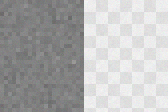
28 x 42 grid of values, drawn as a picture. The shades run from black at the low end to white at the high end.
It is made of 1 by 2 panels. Panel 1,1: middling, fine-grained, faint in contrast. Panel 1,2: very high, checkered, faint in contrast.
